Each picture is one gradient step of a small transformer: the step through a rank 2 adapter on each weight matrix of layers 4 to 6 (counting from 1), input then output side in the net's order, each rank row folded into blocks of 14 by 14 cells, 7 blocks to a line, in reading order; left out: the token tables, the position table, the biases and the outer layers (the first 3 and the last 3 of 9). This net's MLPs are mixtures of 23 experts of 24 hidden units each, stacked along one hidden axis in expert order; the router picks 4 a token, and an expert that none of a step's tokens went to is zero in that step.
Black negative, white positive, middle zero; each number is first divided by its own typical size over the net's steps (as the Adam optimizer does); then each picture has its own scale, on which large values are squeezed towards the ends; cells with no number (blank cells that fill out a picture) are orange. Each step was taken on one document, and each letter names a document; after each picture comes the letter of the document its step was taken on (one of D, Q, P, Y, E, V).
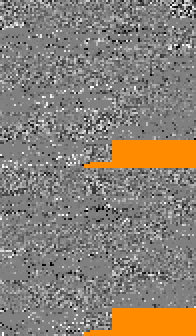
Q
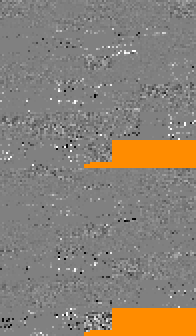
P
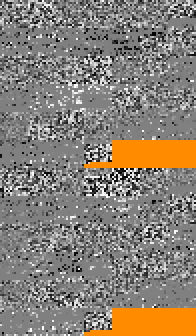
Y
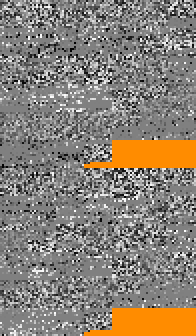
Y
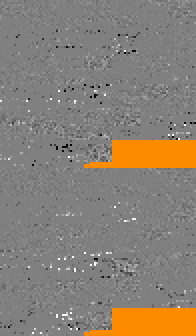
P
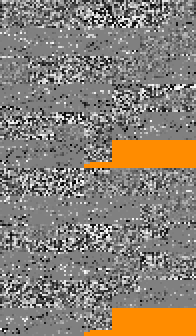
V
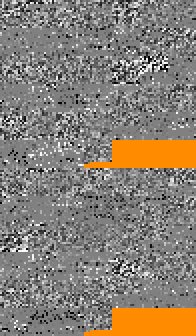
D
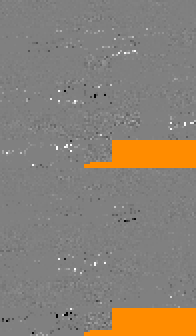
P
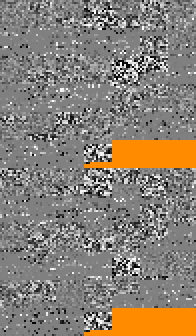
D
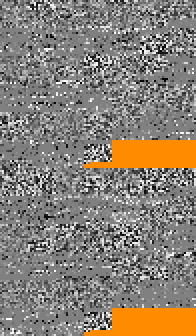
Y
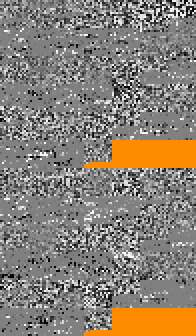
V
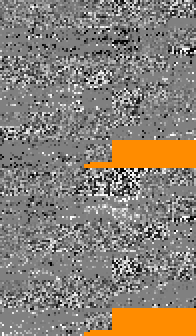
Y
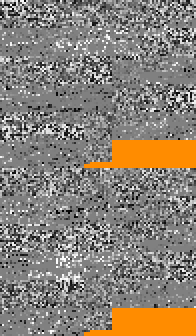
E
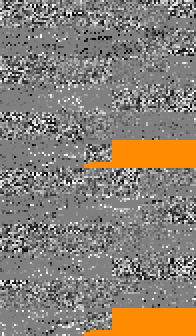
Q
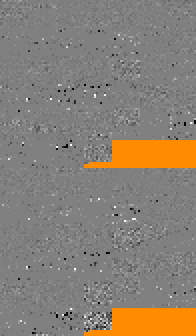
P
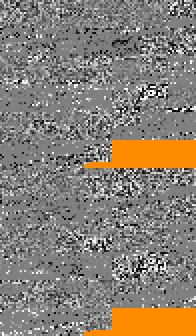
Y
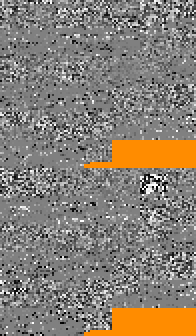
D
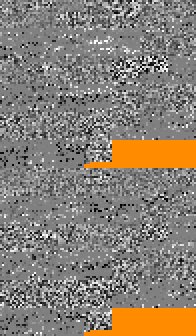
D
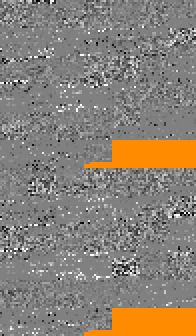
Q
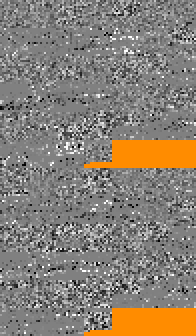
D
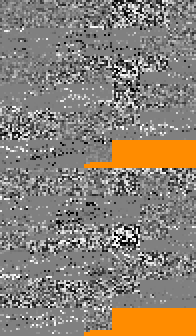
V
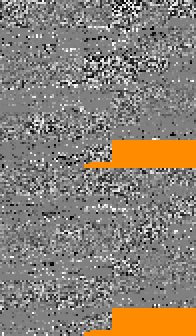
Q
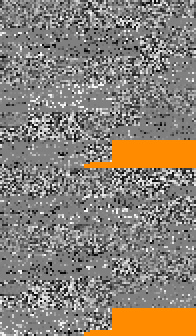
Y
